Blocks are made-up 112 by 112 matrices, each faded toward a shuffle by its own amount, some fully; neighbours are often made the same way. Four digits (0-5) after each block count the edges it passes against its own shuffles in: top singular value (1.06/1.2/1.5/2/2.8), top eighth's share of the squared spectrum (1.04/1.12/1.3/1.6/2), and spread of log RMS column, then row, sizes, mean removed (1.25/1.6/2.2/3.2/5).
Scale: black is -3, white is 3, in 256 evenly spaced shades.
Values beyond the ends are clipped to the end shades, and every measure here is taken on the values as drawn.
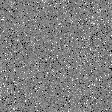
0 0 1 0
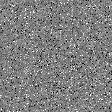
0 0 1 0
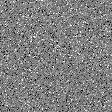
0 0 0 0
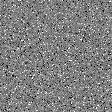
0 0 0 0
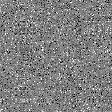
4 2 1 0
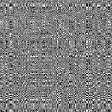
5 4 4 3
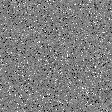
0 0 0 0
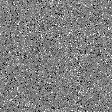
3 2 1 0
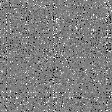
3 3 3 2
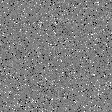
0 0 0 0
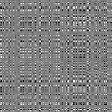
5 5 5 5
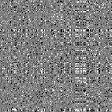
5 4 3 3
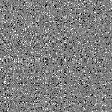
4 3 2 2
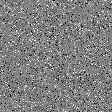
0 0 0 0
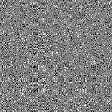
5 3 3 2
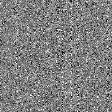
1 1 3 0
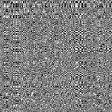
5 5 3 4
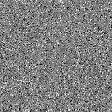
3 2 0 1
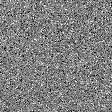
2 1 0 0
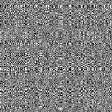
5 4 3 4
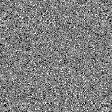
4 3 1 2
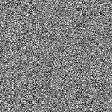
4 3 2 2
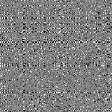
5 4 3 3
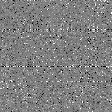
4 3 1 2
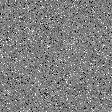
1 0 0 0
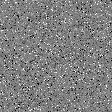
2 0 0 0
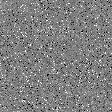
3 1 0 0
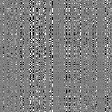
5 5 5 3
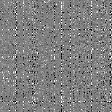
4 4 4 3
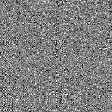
4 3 2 2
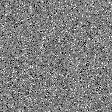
2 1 0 0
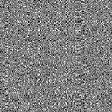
4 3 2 2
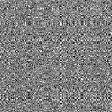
5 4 3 3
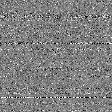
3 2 0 4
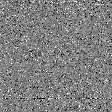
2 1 0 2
